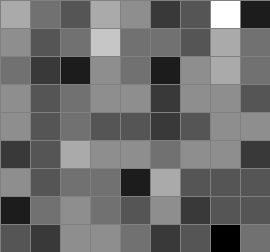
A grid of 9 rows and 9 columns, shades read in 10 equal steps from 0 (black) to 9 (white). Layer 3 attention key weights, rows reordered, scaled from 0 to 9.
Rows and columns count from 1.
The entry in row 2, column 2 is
3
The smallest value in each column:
1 2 1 3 1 1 2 0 1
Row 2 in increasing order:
3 3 4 4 4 4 5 6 7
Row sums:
39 40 32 37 33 37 32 30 28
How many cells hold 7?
1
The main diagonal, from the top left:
6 3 1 5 3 4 3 3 4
